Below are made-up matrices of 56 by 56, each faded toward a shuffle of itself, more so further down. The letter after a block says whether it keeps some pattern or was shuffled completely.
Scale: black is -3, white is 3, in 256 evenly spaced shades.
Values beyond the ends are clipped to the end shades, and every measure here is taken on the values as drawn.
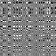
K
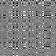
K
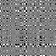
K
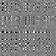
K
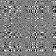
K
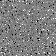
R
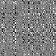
K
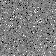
R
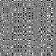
K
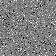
R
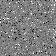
R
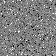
R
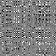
K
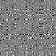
K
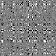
K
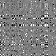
K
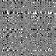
K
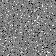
R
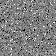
R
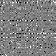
K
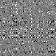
K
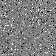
R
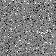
R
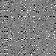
K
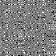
K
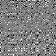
K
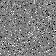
R
